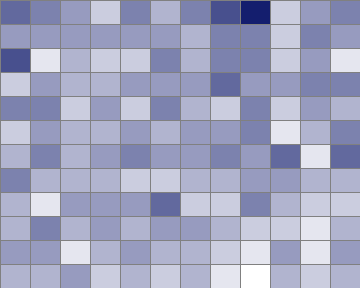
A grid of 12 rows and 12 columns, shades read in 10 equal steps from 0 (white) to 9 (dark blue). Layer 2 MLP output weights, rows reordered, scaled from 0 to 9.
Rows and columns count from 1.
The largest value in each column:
7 5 4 4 5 6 5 7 9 6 5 6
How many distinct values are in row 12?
5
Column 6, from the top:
3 4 5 4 5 3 4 2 6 4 3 2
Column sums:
47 44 37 38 42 45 41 45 49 35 35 44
